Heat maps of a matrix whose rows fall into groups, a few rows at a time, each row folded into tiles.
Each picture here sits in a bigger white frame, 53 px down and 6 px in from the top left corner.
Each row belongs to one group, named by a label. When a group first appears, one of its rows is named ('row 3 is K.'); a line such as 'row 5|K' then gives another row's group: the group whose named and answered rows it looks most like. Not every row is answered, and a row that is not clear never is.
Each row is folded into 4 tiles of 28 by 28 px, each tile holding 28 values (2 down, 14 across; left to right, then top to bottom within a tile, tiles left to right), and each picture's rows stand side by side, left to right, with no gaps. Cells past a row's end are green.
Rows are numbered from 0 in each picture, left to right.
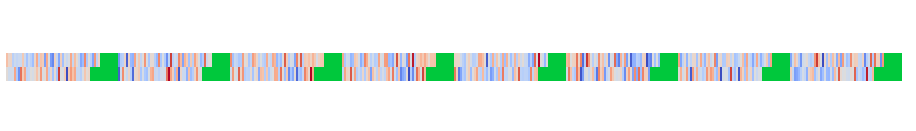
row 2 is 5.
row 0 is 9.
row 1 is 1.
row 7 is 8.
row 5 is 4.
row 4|8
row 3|5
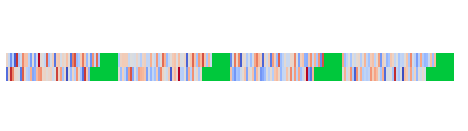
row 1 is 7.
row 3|9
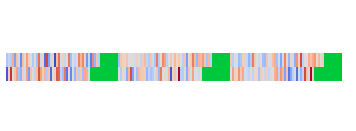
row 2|5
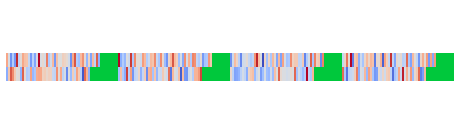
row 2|8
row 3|8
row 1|5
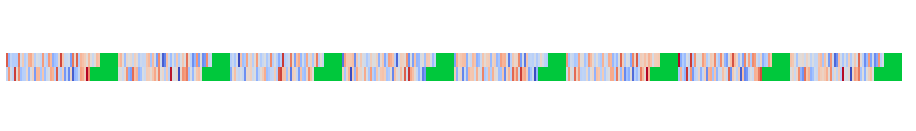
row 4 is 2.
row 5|5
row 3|2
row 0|5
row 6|5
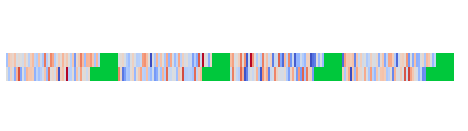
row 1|8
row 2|4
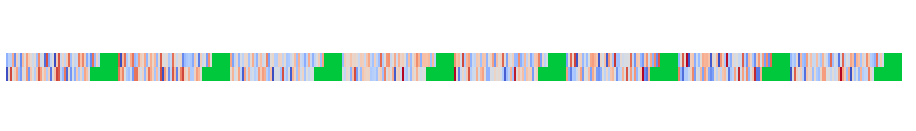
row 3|7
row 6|8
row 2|9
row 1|4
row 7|1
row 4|8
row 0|1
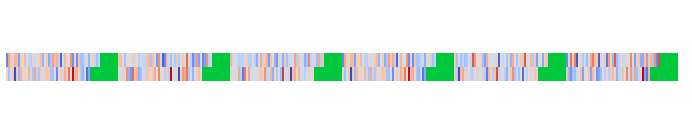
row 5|8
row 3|2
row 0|2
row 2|9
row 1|9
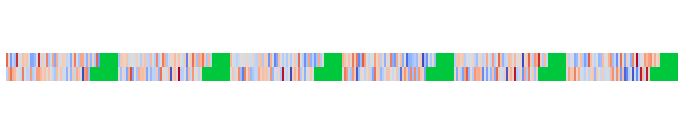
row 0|1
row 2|9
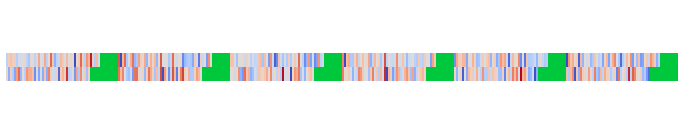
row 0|7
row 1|4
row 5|2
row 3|4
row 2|9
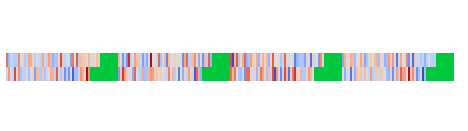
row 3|2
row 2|4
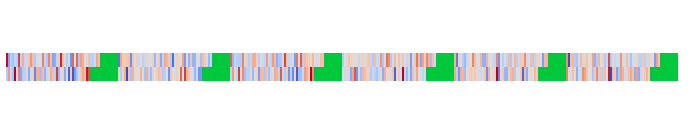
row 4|4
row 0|5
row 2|5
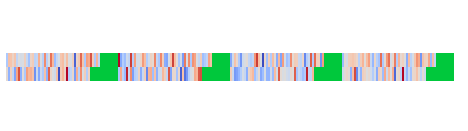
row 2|8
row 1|5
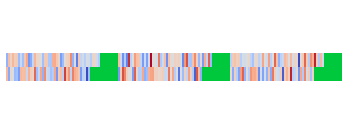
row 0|2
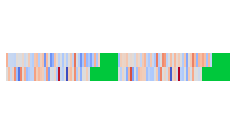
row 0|9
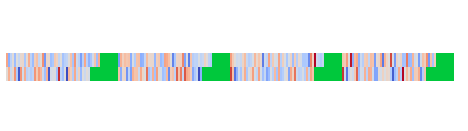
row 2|8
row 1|2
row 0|9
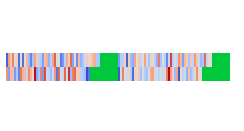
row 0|2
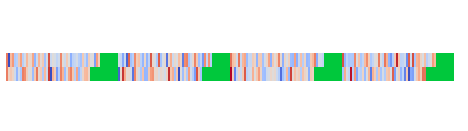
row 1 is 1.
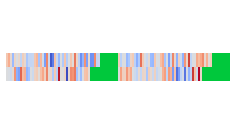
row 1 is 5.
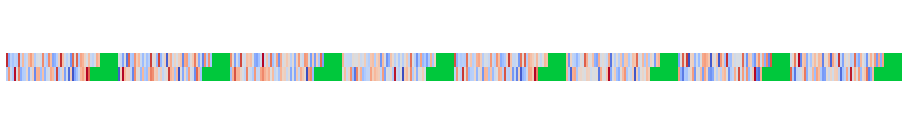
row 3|9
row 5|4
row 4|5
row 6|8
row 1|1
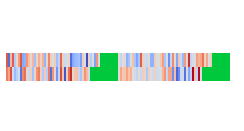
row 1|5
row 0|4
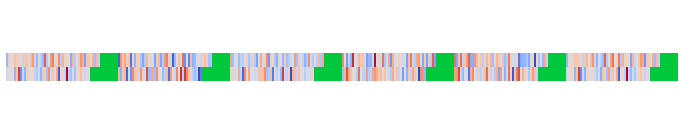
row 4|4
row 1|2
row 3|1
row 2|9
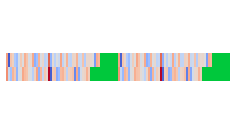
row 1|4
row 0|4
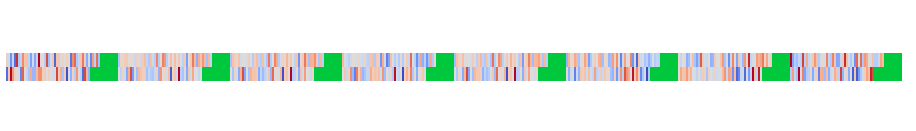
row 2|7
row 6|5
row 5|2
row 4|7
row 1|7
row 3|9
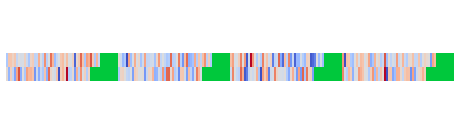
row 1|1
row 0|7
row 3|4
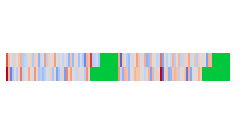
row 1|4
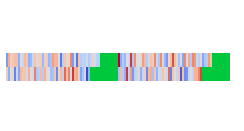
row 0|2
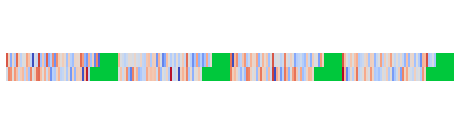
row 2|4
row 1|9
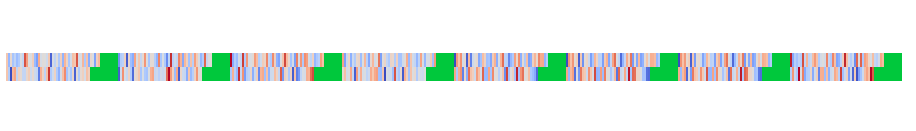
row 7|5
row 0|4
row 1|1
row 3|9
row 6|2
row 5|2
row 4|2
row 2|5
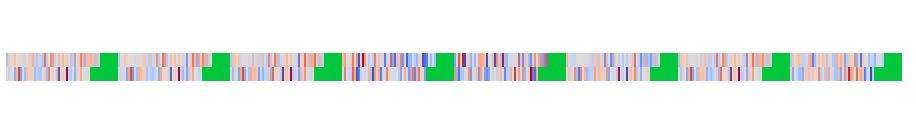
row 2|7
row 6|7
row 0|7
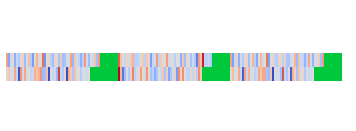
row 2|9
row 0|9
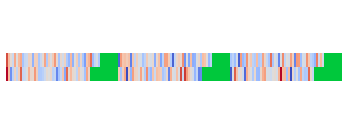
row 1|2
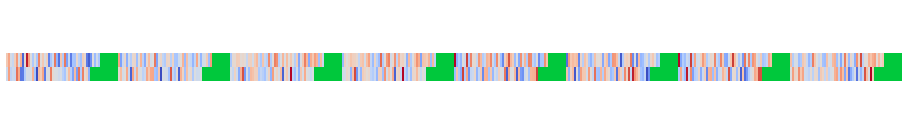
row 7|5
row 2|7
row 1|9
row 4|5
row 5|2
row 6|5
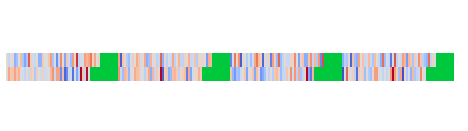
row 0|5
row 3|1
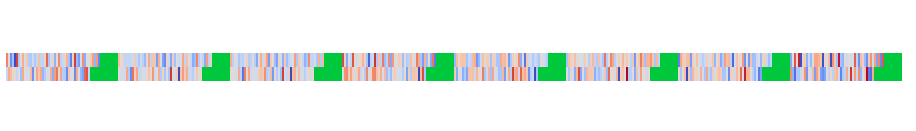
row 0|1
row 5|7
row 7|8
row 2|9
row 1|9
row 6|2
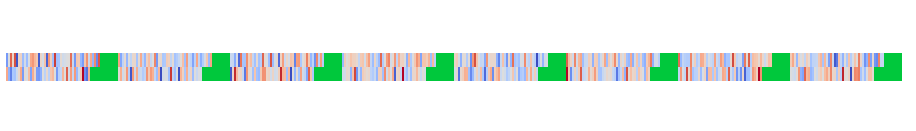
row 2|1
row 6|5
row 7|9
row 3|7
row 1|9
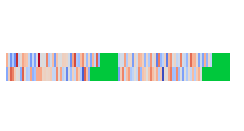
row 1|1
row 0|1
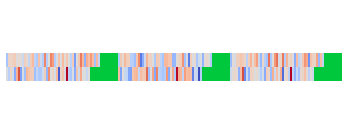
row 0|7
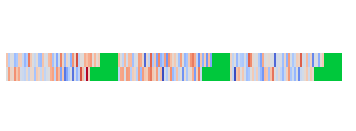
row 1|1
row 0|5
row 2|4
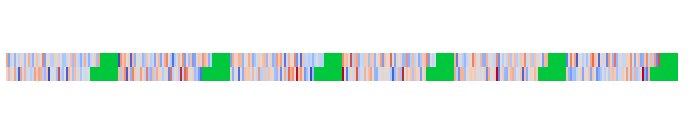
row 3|8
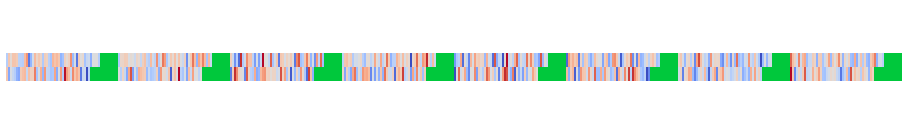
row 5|2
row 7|8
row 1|7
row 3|7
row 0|2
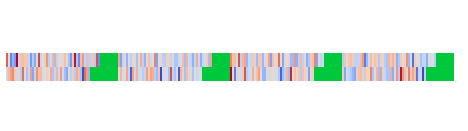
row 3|2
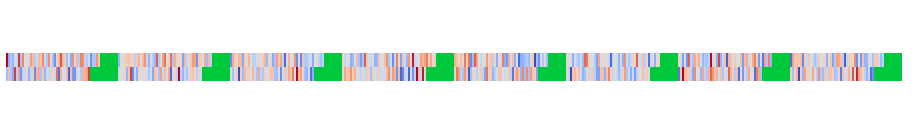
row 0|5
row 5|4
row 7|2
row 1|7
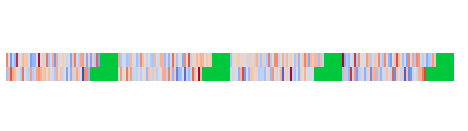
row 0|1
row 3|5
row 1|5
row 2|7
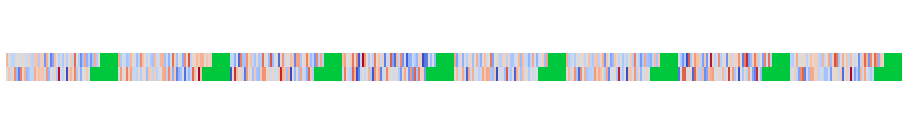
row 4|9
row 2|1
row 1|5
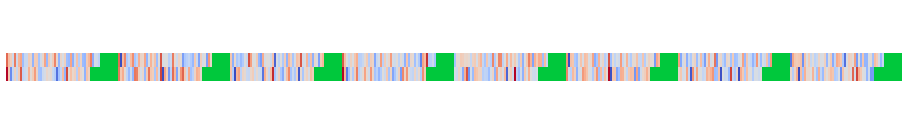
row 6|9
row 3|8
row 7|2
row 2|4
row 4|7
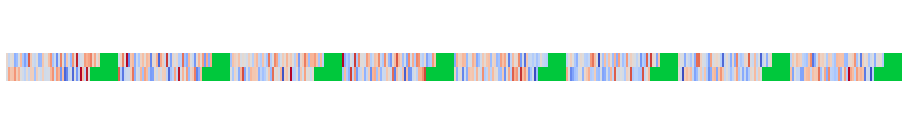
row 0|5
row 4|2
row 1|8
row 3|5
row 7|2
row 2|7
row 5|8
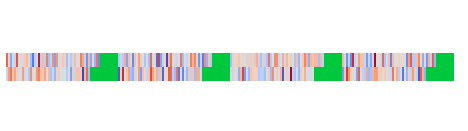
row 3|1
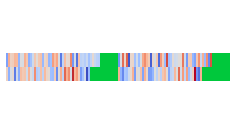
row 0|2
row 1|8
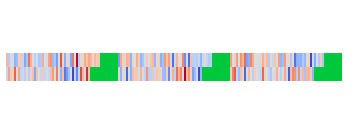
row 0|5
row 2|4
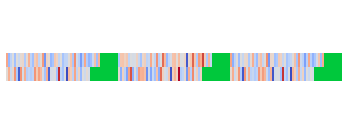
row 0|9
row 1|7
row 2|9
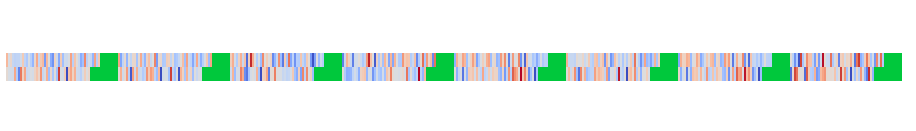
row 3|8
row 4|2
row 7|1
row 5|9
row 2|4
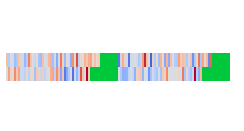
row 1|8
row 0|5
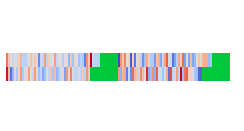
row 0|8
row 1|2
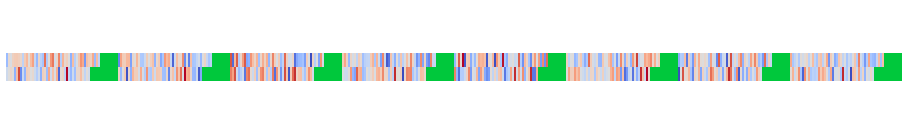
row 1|2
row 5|5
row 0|7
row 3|9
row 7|9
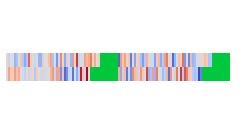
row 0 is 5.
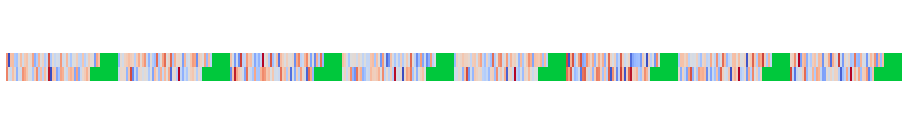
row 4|7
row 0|4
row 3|9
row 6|7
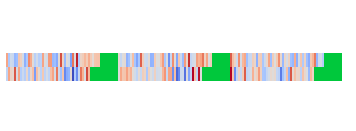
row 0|5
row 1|5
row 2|8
